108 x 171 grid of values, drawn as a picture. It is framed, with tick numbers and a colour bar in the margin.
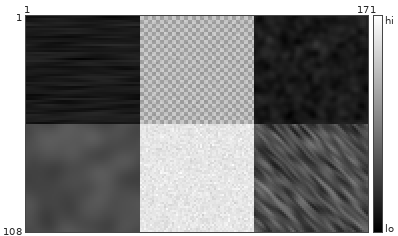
The table splits into 2 rows of 3 panels. Panel 1,1: very low, streaked across, faint in contrast. Panel 1,2: high, checkered. Panel 1,3: very low, blotchy, faint in contrast. Panel 2,1: low, smooth, faint in contrast. Panel 2,2: very high, fine-grained, faint in contrast. Panel 2,3: low, slanting down to the right.
